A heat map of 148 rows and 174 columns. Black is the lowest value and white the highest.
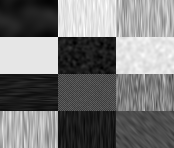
It is made of 4 by 3 panels. Panel 1,1: very low, smooth, faint in contrast. Panel 1,2: very high, streaked downward, faint in contrast. Panel 1,3: high, streaked downward. Panel 2,1: very high, flat. Panel 2,2: very low, blotchy, faint in contrast. Panel 2,3: very high, blotchy, faint in contrast. Panel 3,1: very low, streaked across, faint in contrast. Panel 3,2: low, checkered. Panel 3,3: middling, streaked downward. Panel 4,1: high, streaked downward. Panel 4,2: very low, streaked downward, faint in contrast. Panel 4,3: low, slanting down to the right, faint in contrast.
